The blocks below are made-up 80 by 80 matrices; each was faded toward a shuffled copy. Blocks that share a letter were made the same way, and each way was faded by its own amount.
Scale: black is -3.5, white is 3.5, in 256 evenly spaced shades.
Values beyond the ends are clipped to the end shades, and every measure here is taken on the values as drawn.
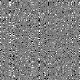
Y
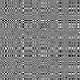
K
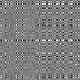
K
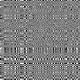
K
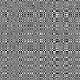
K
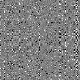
Y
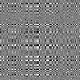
K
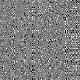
Y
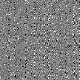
Y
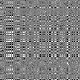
K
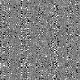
Y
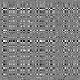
K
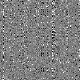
Y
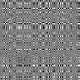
K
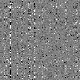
Y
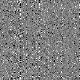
Y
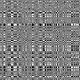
K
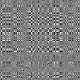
K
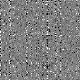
Y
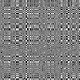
K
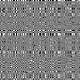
K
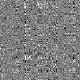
Y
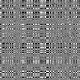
K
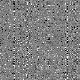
Y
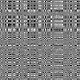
K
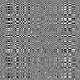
K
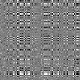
K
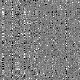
Y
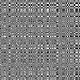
K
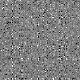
Y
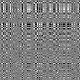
K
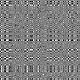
K
